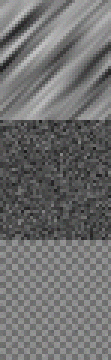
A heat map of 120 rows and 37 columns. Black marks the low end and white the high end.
The table splits into 3 rows of 1 panel. Panel 1,1: middling, slanting up to the right, strong in contrast. Panel 2,1: low, fine-grained. Panel 3,1: middling, checkered.
